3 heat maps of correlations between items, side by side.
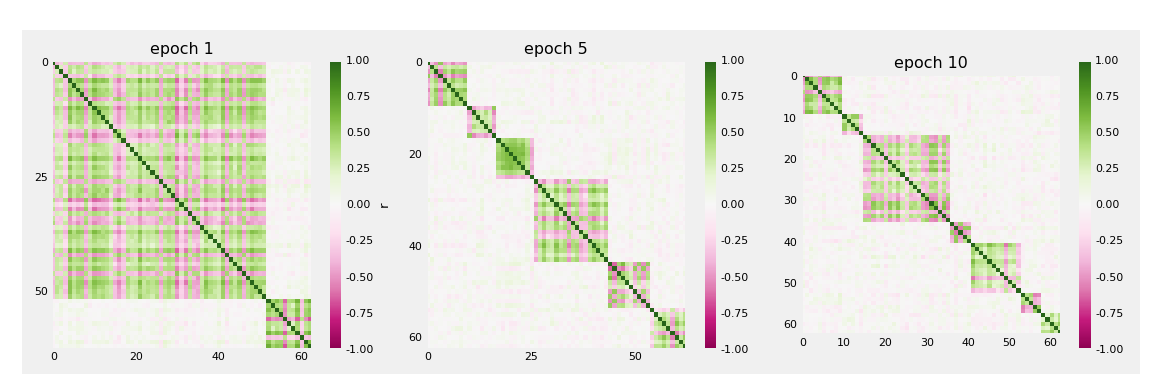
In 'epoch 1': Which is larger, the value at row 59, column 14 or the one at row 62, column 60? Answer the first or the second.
the first
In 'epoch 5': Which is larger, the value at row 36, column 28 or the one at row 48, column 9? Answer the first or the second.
the first
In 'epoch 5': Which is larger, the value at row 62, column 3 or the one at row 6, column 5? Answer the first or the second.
the second
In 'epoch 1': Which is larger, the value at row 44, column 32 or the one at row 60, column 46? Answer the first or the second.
the second
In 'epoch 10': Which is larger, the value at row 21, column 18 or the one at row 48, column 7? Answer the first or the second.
the first
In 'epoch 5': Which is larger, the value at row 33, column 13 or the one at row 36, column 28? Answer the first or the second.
the second
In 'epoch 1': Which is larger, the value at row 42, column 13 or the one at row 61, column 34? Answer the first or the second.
the second
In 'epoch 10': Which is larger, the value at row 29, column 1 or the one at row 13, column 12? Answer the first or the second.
the second
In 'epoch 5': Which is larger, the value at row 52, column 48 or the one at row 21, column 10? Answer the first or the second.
the second
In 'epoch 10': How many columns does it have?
63
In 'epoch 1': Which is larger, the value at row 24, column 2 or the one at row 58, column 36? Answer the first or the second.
the first
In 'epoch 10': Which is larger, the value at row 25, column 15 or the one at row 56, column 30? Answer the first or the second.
the first
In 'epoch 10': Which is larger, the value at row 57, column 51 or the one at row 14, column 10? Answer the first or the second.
the first
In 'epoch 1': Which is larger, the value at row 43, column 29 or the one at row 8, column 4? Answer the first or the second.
the first
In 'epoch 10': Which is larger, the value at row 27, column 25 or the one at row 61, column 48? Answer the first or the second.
the second
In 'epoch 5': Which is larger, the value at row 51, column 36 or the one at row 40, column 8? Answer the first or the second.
the first
